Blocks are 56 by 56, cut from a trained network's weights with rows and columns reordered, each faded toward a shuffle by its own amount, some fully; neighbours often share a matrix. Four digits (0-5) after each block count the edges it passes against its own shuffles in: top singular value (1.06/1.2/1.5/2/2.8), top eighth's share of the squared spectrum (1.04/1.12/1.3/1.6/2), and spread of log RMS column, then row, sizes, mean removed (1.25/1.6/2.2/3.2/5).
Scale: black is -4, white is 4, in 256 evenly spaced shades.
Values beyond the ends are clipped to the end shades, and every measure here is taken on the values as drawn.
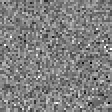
2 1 0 1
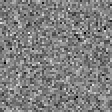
1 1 0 0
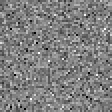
1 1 0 0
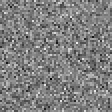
1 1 0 0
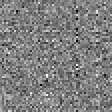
3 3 2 1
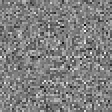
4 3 0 2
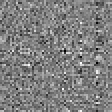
3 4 2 2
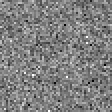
0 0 0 0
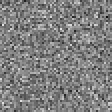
3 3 0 1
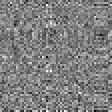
4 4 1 3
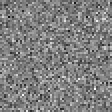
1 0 0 0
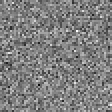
2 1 0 0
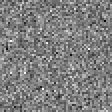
0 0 0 0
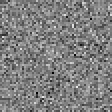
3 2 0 0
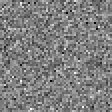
1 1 0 0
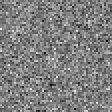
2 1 0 0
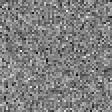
1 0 0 0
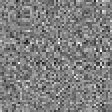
4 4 2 2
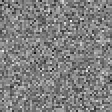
2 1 0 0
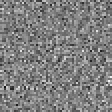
3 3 0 2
